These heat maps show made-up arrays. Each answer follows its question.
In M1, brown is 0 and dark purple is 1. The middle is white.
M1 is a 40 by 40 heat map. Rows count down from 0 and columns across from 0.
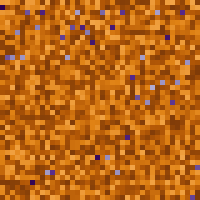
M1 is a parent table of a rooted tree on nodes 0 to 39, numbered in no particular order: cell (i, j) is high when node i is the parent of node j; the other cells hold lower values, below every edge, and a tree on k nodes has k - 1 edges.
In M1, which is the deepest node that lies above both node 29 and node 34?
20
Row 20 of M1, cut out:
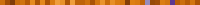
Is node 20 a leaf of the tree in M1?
no
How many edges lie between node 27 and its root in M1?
4
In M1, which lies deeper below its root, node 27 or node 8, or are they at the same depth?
node 27
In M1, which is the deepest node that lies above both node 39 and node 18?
2
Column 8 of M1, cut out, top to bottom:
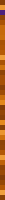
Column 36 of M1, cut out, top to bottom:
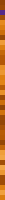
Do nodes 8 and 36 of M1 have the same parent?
yes
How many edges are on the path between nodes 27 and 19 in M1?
1
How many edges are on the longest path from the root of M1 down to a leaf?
6
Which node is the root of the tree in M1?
11
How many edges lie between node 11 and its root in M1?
0
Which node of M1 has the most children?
2
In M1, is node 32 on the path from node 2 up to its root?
no
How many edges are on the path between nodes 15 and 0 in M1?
4
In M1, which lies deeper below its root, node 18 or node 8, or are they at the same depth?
node 18
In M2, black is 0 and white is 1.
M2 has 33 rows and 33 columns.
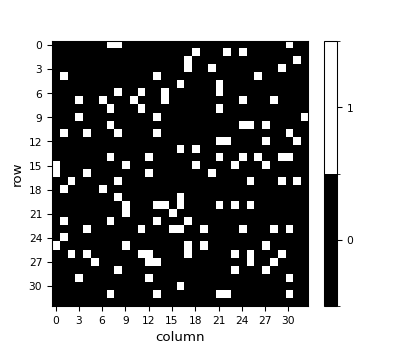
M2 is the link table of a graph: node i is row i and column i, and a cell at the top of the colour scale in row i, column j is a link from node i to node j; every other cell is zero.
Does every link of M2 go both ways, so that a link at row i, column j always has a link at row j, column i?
no
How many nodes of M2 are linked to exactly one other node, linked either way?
1
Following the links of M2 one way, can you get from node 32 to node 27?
no
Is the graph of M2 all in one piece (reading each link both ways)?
yes
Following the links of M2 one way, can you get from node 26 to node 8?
yes
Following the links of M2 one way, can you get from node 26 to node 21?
yes
